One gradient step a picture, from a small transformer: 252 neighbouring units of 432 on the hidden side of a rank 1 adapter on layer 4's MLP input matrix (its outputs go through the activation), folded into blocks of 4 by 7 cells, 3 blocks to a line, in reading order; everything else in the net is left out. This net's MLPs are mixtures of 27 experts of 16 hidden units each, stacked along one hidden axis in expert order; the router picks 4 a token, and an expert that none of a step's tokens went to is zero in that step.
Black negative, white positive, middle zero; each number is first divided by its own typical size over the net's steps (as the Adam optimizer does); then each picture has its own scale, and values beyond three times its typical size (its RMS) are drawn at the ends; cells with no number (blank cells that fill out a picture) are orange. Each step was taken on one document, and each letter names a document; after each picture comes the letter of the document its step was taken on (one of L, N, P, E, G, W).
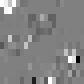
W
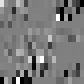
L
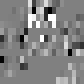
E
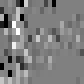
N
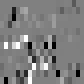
L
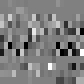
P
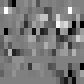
P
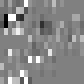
N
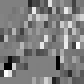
E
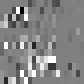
L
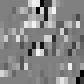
E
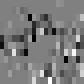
W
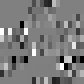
E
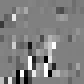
L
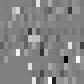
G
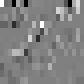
N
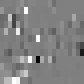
N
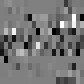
P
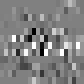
G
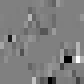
W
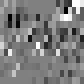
P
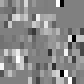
N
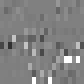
W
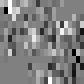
P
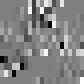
E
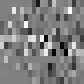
G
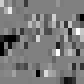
P
